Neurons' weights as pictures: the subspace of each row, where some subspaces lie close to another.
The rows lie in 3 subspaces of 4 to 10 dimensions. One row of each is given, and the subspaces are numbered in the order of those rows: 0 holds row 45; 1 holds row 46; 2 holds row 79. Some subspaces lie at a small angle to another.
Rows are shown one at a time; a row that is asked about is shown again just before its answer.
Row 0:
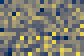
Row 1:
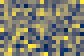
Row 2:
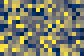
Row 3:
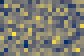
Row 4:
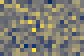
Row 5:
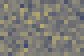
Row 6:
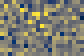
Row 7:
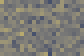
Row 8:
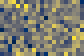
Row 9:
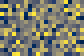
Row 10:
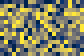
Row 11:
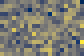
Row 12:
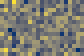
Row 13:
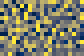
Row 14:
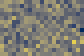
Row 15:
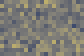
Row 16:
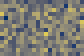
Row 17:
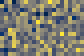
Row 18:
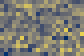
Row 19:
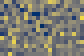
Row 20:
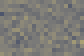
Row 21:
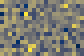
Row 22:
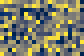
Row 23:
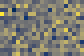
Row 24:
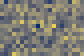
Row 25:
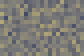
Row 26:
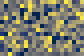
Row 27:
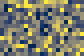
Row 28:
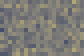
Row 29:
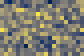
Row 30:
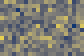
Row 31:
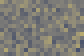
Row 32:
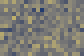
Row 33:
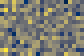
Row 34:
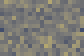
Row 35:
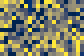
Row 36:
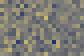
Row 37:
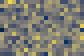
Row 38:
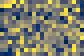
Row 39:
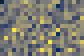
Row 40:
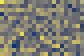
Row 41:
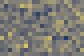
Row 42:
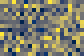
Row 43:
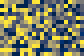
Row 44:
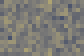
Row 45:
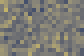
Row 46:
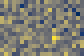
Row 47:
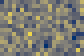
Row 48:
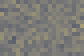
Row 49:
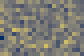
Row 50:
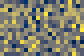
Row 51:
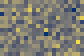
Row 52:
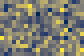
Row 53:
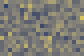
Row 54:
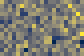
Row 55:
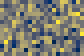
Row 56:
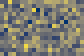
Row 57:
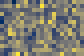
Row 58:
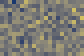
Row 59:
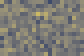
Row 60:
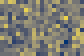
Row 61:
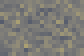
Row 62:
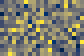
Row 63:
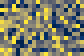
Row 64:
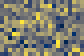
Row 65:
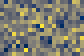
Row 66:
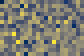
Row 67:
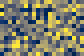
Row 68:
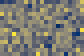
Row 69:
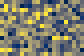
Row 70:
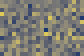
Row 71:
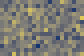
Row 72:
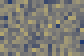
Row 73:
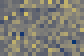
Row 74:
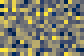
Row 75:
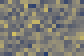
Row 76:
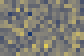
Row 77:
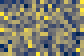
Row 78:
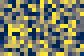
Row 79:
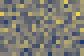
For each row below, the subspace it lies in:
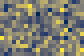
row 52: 0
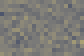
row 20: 0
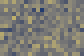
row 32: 0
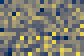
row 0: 0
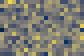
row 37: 1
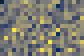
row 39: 0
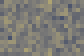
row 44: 1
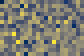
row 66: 1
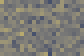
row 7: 0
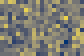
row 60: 1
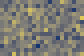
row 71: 0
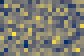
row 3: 1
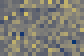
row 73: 0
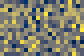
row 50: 0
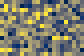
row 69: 2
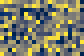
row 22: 0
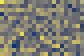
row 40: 0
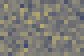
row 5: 2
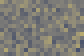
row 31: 1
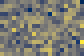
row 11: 0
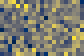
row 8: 1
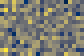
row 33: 2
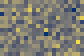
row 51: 0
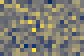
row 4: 1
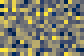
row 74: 2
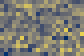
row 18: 0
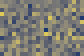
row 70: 0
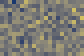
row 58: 1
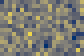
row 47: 1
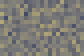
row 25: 0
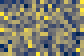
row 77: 1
